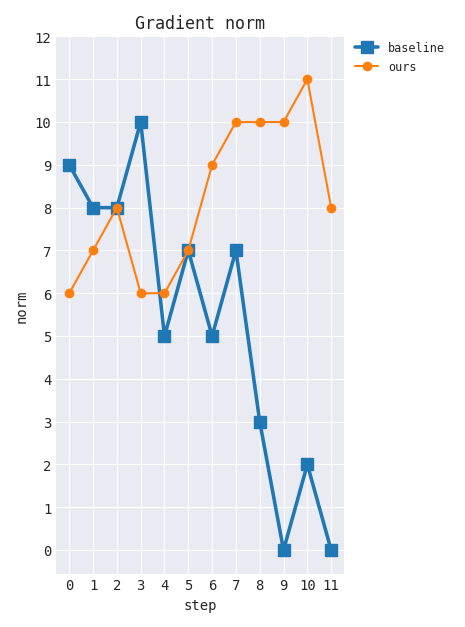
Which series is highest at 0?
baseline
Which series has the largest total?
ours
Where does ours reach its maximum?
10
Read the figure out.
Title: Gradient norm
x-axis: step, ticks 0 1 2 3 4 5 6 7 8 9 10 11
y-axis: norm, ticks 0 1 2 3 4 5 6 7 8 9 10 11 12
Legend: baseline, ours
Values:
baseline: 9 8 8 10 5 7 5 7 3 0 2 0
ours: 6 7 8 6 6 7 9 10 10 10 11 8
